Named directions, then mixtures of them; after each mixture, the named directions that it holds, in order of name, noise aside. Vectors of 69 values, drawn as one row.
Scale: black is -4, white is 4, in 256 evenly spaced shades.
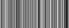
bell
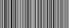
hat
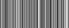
bell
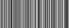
bell, hat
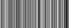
bell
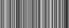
bell, hat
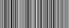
hat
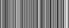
bell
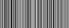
hat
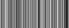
bell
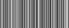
bell, hat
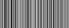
hat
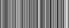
bell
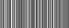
hat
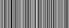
bell, hat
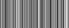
bell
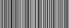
bell, hat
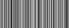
bell, hat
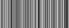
bell, hat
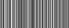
hat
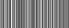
hat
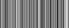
bell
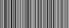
hat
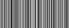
bell, hat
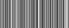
bell, hat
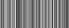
bell, hat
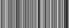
bell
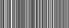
hat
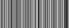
bell, hat
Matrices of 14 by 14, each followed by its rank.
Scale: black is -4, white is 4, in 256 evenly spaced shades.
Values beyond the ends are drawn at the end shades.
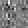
three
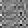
three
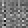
three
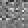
three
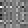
two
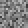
full rank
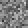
full rank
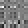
two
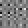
two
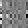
two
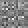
three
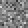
full rank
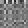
two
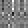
two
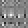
two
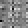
three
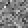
full rank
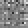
three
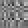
two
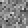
full rank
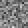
full rank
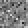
full rank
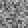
full rank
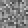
full rank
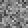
full rank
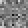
three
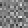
three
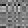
two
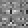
three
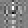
two
